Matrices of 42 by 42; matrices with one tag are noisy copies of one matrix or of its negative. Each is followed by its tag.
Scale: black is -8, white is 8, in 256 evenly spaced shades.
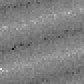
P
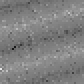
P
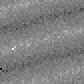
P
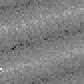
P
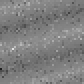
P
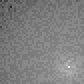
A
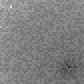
A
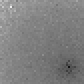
A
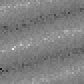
P
